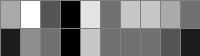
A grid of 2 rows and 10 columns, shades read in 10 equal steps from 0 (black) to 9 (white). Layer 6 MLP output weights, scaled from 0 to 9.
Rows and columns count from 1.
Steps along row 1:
up down down up down up same down down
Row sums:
54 33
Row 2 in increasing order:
0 1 1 3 4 4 4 4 5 7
